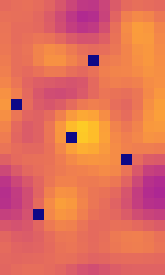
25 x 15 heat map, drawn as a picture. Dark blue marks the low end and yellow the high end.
The values are skewed, with a long tail toward low values. There are five isolated cells, each far lower than the cells round it. On average the colour sits 60% of the way up the scale.
